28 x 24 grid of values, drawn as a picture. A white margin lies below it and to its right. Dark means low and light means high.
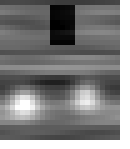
In the top middle lies a patch that is lower than the rest. Overall the values sit about 40% of the way up the scale. There are two bumps. The bottom left is the ninth with the highest average. The top middle is the ninth with the lowest average.
